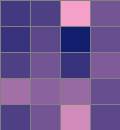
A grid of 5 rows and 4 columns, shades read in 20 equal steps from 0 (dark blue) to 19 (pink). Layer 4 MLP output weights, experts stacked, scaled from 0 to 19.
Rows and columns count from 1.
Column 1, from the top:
4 3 5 12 5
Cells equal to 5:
3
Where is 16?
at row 5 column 3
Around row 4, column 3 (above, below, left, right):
3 16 10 7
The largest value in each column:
12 10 19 9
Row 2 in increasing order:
0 3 6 7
